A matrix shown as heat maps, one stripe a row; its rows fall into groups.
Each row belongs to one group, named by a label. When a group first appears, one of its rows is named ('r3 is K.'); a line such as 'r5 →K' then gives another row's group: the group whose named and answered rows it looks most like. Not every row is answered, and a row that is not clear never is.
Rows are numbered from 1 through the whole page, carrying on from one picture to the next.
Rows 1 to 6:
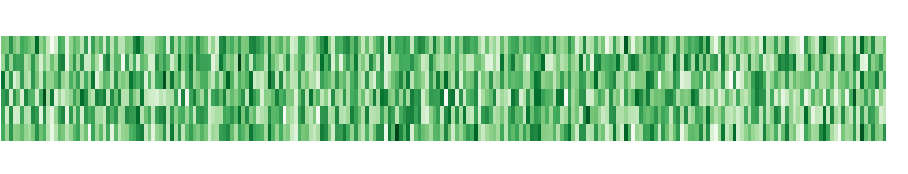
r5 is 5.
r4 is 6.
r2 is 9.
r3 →5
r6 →5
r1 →5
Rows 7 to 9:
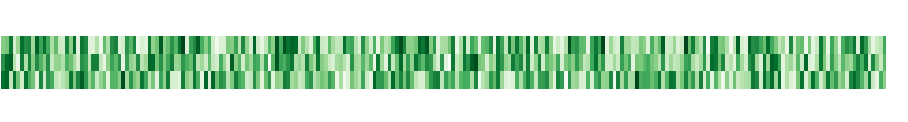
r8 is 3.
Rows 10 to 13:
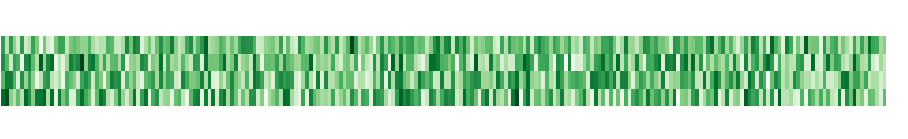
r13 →6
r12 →3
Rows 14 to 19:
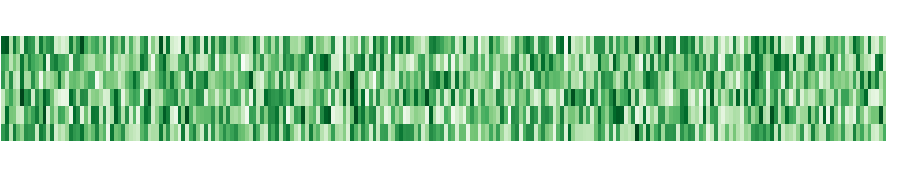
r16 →5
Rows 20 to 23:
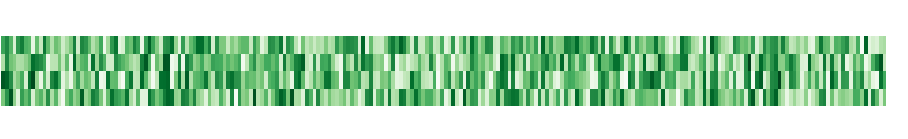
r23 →3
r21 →9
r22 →9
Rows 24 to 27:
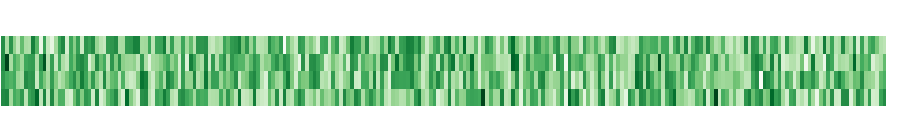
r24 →5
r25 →6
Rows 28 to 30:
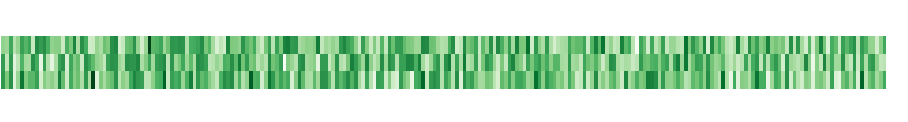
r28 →3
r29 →5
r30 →5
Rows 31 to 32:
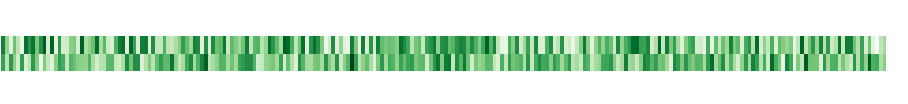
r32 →5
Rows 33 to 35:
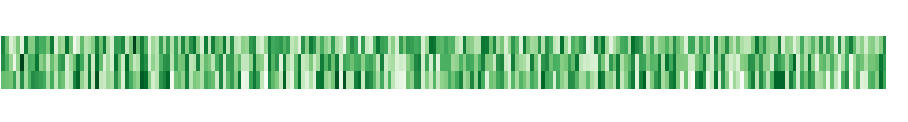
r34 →9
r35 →9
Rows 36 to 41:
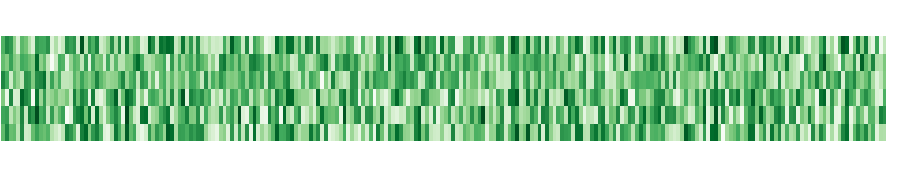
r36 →3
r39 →3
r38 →6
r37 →5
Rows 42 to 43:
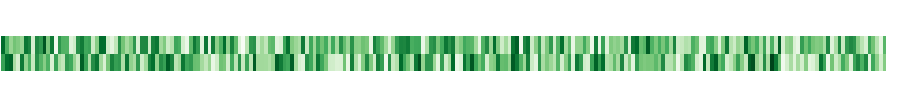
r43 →3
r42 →6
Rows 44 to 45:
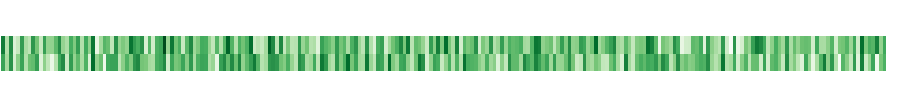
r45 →5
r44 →5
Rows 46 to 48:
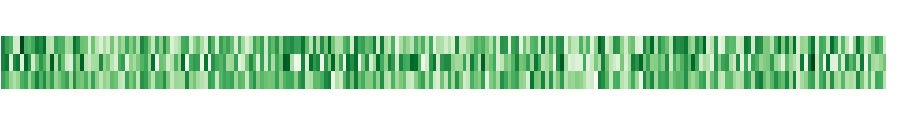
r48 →9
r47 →6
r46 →9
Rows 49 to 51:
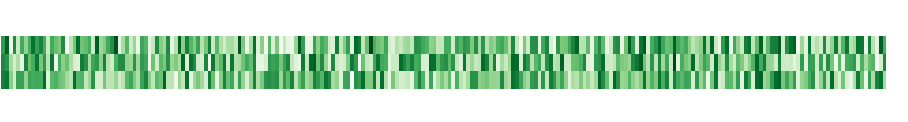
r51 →9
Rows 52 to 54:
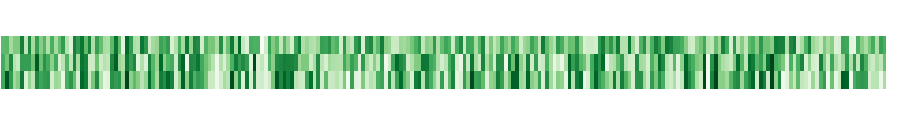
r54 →3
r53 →3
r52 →9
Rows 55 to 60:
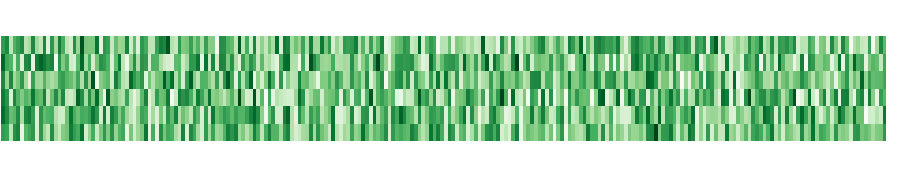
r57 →5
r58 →9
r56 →6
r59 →6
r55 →9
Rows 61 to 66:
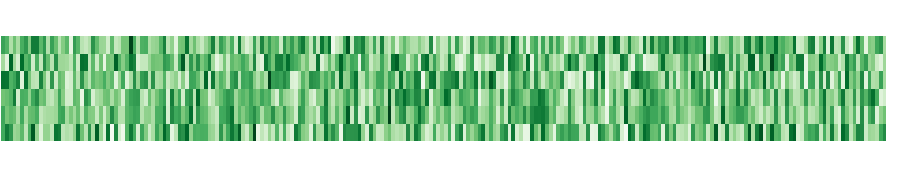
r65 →5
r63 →6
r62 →3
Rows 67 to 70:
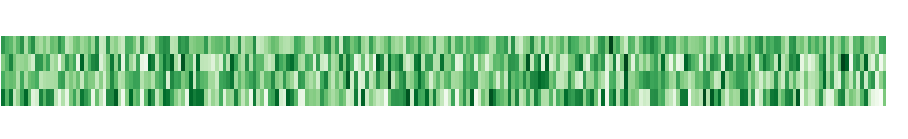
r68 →3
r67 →9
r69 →5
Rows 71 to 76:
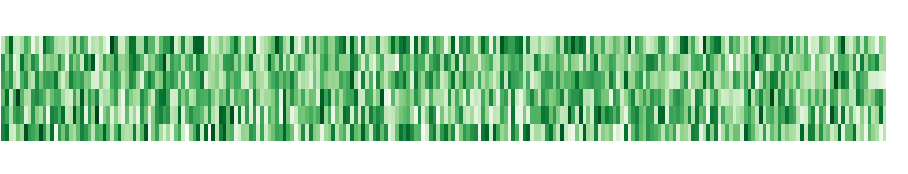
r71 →3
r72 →5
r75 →9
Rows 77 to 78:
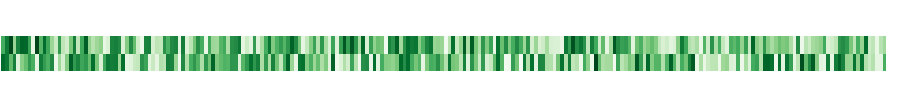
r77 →3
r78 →6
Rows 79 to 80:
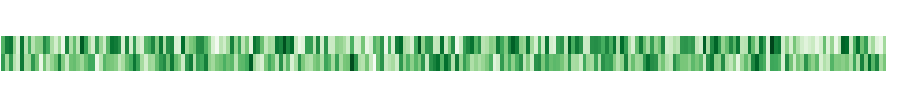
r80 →5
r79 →3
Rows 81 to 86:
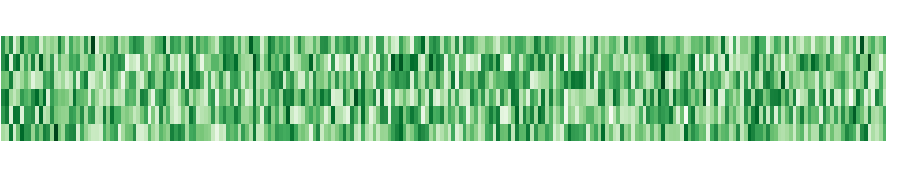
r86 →3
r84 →9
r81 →5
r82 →6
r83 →3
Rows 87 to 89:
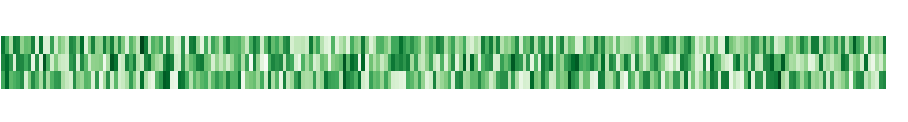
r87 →6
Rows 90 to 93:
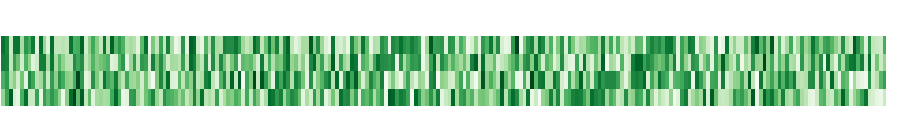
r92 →9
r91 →6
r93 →3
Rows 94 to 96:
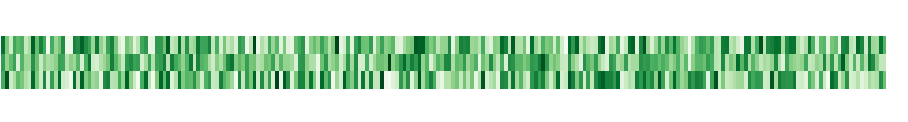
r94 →9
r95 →5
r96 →9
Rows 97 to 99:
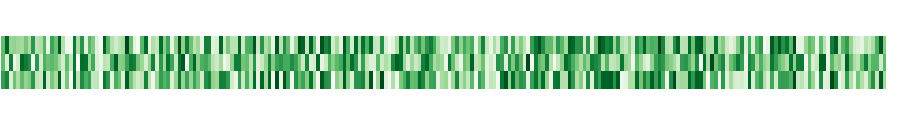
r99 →9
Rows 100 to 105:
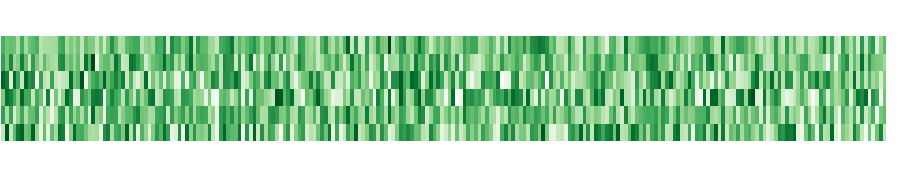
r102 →6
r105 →9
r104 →5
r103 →3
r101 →5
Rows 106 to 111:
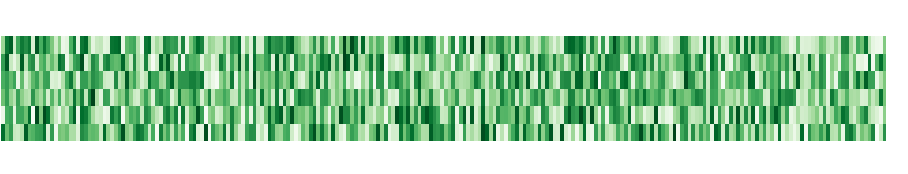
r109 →9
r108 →3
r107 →9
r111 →6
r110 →3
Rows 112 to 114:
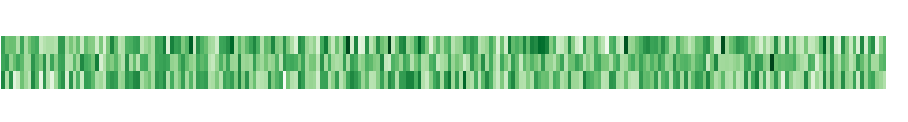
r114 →5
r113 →9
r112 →5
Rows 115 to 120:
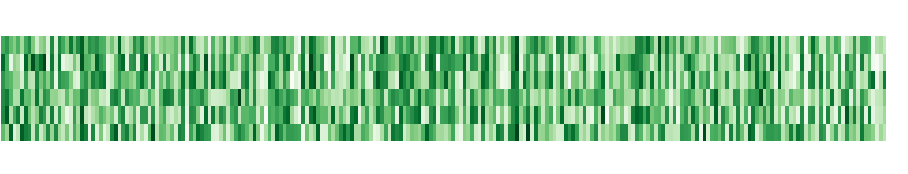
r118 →3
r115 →6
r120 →3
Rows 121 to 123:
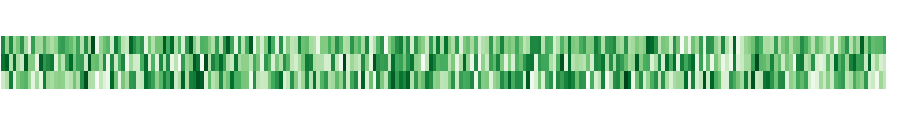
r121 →5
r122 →6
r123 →3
